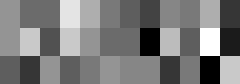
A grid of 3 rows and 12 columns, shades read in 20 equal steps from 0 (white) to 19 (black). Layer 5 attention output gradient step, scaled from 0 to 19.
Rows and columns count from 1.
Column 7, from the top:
12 11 9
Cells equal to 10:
4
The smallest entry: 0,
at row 2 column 11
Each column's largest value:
12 15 13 12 10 11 12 19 15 12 19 17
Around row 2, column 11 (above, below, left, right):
6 19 12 17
